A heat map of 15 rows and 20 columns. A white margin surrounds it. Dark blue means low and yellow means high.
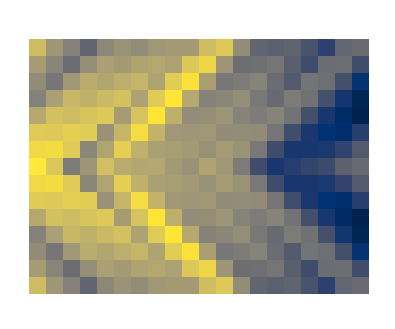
The middle left is the ninth with the highest average. The centre is the smoothest part. It is mirror symmetric from top to bottom. Values rise toward the left.
